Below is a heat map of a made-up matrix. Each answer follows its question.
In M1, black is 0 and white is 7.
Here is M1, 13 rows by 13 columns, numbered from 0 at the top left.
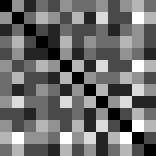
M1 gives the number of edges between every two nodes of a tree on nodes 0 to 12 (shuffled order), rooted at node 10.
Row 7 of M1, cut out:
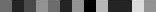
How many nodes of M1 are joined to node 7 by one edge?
4
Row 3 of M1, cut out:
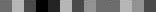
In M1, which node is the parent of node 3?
4
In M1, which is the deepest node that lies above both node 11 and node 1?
7
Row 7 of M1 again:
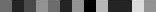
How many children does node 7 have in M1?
3
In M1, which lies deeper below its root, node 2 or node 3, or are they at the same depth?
node 3
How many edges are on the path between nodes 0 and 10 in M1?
4
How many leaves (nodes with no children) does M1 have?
6
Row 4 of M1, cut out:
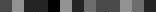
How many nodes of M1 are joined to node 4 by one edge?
4
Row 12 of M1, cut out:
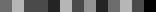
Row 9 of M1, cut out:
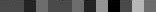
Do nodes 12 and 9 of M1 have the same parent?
no
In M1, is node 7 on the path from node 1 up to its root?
yes
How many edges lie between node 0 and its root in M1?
4
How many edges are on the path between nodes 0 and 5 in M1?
4
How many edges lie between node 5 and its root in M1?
2
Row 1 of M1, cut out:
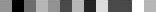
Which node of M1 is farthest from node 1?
11
